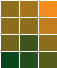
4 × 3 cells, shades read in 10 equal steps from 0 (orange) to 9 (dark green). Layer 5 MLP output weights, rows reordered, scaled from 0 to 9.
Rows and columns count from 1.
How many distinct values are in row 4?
3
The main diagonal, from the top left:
4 4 4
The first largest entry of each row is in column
1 1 2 1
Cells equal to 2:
1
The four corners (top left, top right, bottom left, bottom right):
4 0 9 6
